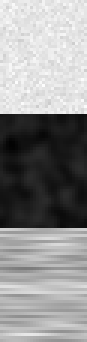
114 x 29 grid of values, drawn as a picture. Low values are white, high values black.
It is made of 3 by 1 panels. Panel 1,1: very low, fine-grained, faint in contrast. Panel 2,1: very high, blotchy, faint in contrast. Panel 3,1: low, streaked across.
